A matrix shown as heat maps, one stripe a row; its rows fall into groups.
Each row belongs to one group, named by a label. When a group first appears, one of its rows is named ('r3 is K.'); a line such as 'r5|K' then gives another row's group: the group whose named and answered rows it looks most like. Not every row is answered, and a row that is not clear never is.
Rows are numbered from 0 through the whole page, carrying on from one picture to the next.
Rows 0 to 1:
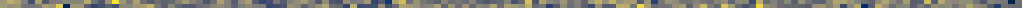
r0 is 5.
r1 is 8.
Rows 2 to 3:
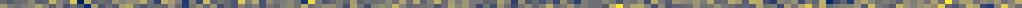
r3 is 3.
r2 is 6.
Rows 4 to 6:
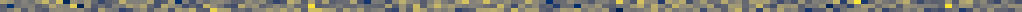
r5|6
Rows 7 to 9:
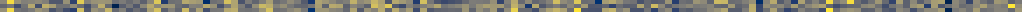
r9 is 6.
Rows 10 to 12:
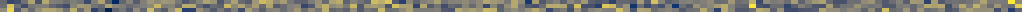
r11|6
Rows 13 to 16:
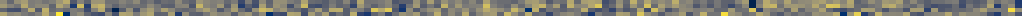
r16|8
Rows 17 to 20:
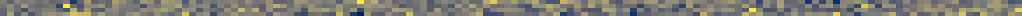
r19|6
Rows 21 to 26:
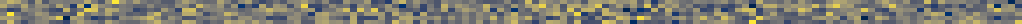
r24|6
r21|5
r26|6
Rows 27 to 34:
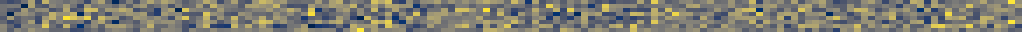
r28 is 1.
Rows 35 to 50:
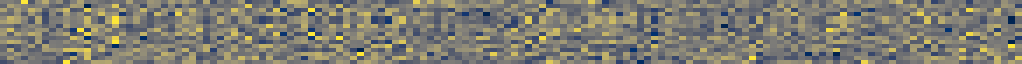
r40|5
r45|5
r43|1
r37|1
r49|6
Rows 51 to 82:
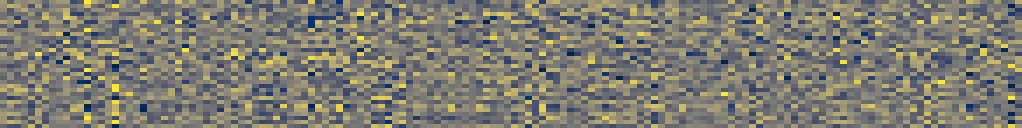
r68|1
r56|8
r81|5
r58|1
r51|1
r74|8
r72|5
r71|3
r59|8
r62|3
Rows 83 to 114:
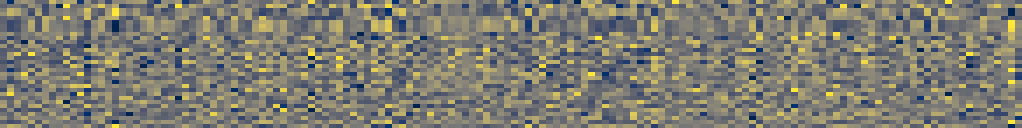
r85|5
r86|5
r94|3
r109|1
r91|3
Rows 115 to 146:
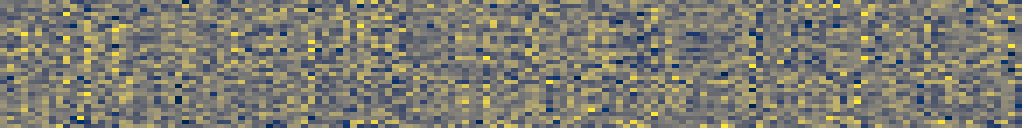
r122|5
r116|3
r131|6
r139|8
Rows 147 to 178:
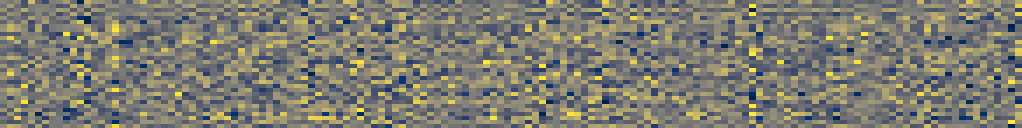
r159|6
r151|3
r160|6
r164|6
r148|6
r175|1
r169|5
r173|6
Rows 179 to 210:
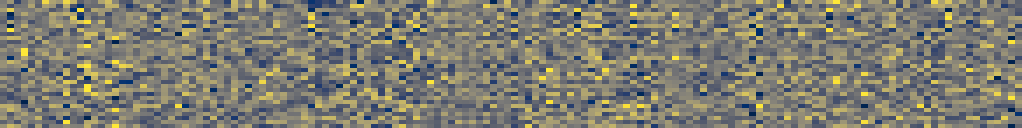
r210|5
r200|1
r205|8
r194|5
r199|3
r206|5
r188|5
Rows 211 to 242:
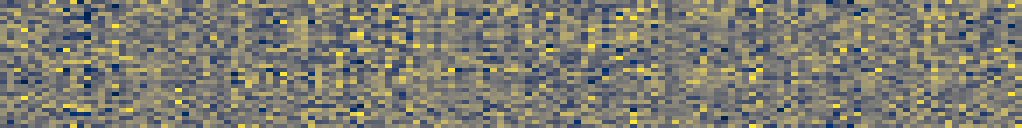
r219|3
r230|6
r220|3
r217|5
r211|6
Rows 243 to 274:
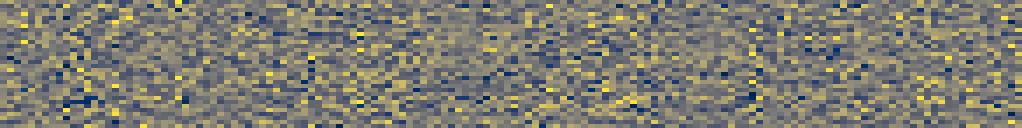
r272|8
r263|6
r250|6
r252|3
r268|3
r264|5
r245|8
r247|3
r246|1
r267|8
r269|6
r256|6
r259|8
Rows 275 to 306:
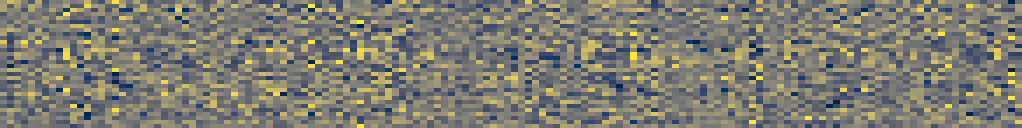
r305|6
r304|3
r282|5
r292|5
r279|8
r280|3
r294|8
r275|5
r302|5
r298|1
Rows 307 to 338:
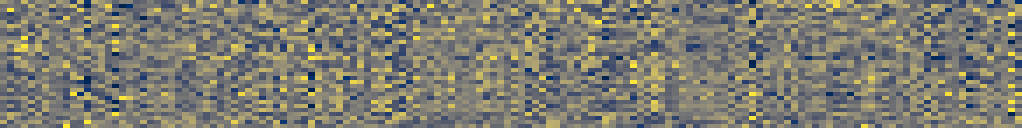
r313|5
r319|1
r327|3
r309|6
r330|6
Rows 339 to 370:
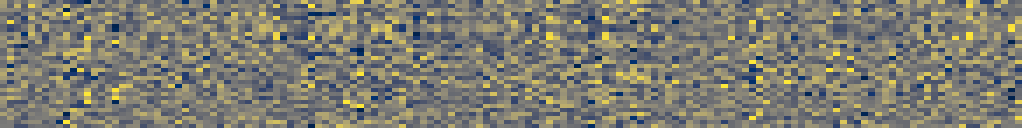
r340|1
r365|3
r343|1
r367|8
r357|3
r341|8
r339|3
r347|1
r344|6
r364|1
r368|6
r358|8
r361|5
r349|5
